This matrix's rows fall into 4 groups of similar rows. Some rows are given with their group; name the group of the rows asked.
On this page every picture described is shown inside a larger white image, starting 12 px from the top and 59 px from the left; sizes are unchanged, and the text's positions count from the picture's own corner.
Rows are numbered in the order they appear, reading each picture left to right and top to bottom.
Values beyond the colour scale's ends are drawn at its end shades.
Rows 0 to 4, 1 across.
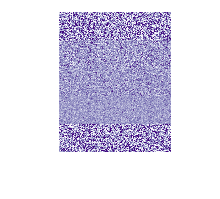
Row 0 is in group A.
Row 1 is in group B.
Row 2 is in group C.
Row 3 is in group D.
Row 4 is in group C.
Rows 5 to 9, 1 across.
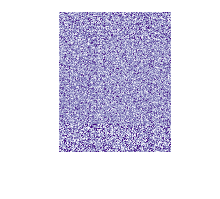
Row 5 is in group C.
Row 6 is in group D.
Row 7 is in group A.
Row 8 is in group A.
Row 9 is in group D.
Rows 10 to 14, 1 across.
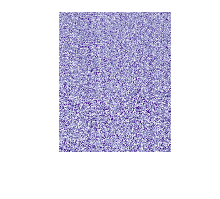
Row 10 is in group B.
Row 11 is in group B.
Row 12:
D
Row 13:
C
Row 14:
D
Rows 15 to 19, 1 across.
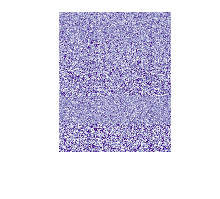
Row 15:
A
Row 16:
D
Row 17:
C
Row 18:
B
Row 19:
D
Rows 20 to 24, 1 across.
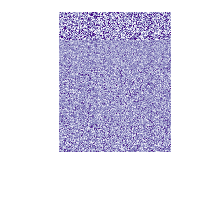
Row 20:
D
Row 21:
D
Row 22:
B
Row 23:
A
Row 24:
D
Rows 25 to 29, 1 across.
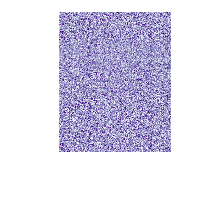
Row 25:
A
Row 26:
D
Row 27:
C
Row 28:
B
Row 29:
A
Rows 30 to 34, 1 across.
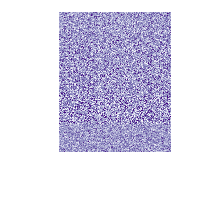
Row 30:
D
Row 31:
A
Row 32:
A
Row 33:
B
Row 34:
C
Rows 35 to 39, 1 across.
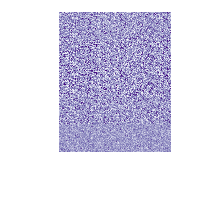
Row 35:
B
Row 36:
B
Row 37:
B
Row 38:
A
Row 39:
A
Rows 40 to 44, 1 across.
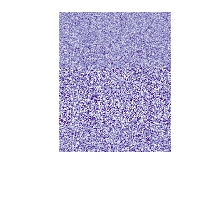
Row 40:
B
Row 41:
C
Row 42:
A
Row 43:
D
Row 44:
C
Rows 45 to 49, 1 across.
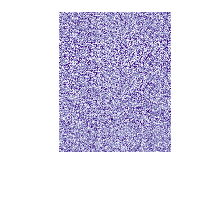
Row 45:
B
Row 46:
B
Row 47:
B
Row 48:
C
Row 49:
D
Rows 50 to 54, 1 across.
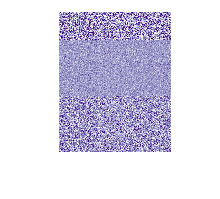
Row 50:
A
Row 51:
D
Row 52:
B
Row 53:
A
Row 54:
A
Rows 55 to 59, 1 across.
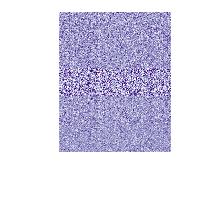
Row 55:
A
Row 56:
B
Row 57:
D
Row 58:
D
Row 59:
B
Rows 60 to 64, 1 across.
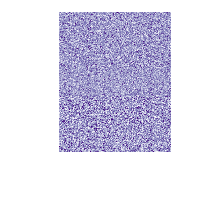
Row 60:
A
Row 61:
C
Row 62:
D
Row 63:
C
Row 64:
D
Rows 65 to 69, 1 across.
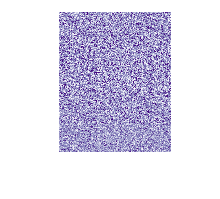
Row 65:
C
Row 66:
A
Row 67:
D
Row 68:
C
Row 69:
B
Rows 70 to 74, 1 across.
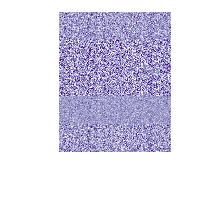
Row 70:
D
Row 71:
A
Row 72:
A
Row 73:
B
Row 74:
D
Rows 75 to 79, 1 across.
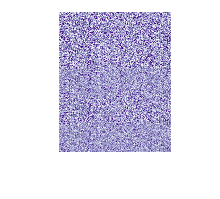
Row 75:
A
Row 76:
B
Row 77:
B
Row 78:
A
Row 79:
A
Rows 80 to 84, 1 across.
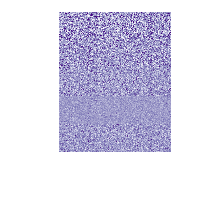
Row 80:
D
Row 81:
A
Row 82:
D
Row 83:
B
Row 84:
A
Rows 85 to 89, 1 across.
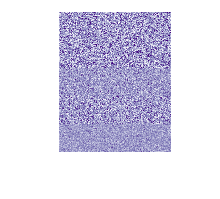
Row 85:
B
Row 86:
C
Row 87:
A
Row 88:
A
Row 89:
C
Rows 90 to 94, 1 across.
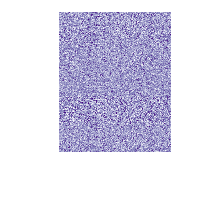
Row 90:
D
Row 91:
B
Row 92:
C
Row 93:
B
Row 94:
D
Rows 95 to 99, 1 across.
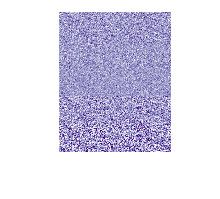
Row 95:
C
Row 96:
D
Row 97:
A
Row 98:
C
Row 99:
C
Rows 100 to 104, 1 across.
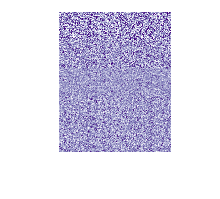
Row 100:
B
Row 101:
C
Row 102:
C
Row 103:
D
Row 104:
D
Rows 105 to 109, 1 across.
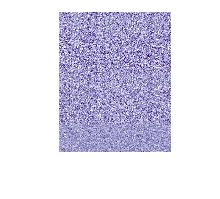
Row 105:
D
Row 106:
C
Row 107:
D
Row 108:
A
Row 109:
C
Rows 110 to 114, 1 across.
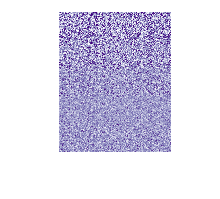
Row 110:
D
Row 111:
D
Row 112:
A
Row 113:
A
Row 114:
A
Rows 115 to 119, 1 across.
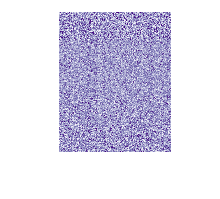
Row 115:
A
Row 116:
D
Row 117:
D
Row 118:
B
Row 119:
C
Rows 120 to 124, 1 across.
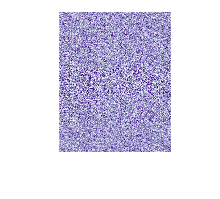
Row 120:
C
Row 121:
B
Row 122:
A
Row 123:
B
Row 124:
C
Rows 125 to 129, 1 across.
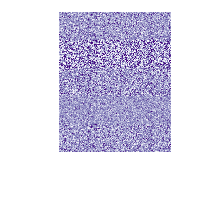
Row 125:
D
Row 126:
D
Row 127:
B
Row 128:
A
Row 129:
D
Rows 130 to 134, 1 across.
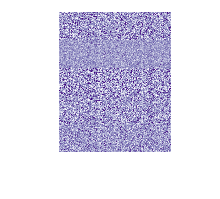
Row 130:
B
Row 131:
D
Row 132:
D
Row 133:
D
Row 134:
B
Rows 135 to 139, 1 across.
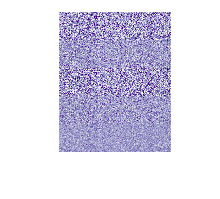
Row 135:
D
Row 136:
B
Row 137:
B
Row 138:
A
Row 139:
D
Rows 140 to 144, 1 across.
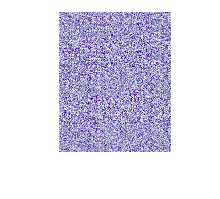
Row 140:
C
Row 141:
C
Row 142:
B
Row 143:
D
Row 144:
B
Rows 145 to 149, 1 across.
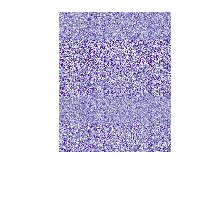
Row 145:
D
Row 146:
A
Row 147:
A
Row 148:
A
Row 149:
D
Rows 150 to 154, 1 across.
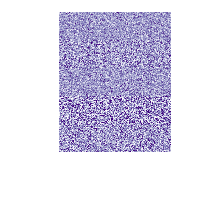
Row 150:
A
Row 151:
D
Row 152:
C
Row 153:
C
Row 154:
B
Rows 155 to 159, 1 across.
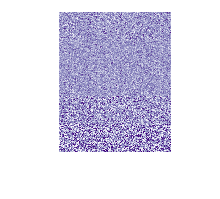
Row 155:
B
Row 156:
C
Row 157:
B
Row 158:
A
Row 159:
C
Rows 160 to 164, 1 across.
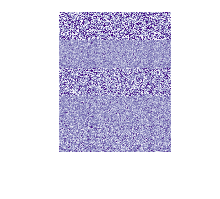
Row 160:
C
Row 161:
D
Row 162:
B
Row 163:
A
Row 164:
D
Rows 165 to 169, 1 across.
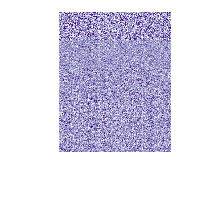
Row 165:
B
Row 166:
B
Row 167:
C
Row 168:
D
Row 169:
D
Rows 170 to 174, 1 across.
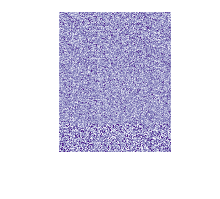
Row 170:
C
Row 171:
C
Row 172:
D
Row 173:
B
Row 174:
A
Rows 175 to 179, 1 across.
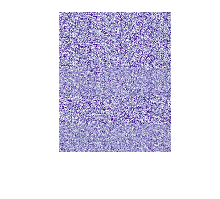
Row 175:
B
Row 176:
B
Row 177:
D
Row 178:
C
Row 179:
A
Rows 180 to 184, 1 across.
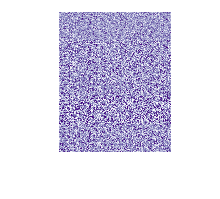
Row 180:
B
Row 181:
B
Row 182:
A
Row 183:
A
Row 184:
A
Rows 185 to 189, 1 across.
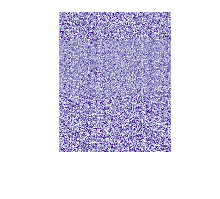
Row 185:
A
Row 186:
D
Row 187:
D
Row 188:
C
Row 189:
C
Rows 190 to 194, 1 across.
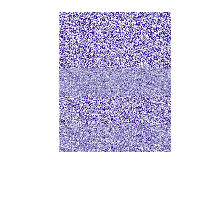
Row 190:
A
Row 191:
A
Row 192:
C
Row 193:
C
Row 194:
C
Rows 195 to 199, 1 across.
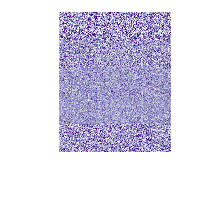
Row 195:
D
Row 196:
A
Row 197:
C
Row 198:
D
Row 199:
C
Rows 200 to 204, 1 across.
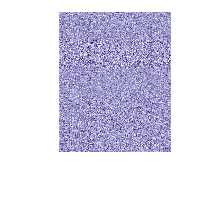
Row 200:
A
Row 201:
D
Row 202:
B
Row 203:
C
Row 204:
A
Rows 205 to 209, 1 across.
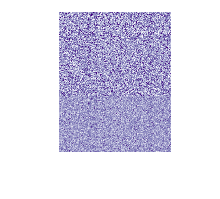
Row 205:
D
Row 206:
B
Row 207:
C
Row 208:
D
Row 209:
D
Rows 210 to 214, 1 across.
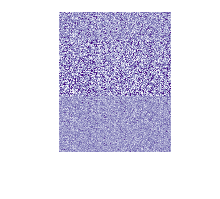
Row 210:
B
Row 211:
D
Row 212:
B
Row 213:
B
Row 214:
B
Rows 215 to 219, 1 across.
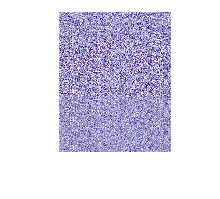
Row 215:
C
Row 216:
A
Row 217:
B
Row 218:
B
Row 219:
B
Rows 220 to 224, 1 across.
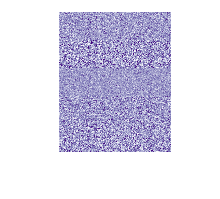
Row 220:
B
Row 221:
D
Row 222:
A
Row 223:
C
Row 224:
D
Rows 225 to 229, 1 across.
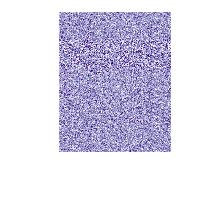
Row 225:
A
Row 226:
C
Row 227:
D
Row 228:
C
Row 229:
B
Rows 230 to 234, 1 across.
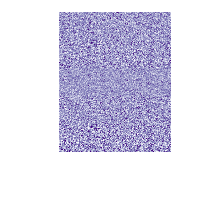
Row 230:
A
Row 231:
D
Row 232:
C
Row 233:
C
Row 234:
D
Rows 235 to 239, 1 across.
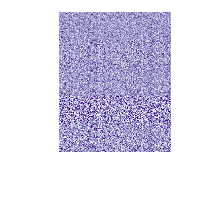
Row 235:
A
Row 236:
D
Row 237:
D
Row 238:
A
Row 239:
D
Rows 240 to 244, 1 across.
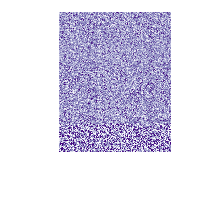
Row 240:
A
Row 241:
D
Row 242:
B
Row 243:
D
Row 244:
A
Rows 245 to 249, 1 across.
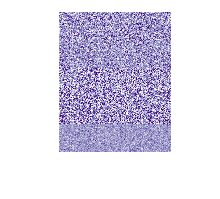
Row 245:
C
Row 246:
A
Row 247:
D
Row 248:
A
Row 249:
B
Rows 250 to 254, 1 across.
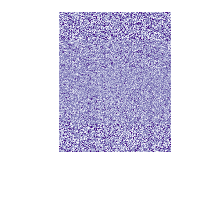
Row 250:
C
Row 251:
C
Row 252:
B
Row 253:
D
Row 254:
D
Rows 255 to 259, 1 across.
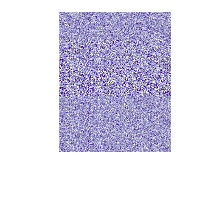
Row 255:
C
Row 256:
A
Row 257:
A
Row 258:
A
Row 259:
A
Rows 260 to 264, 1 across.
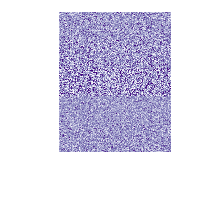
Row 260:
C
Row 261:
A
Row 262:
B
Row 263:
A
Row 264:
C
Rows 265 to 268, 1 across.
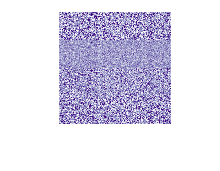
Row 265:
D
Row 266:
D
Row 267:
B
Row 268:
A
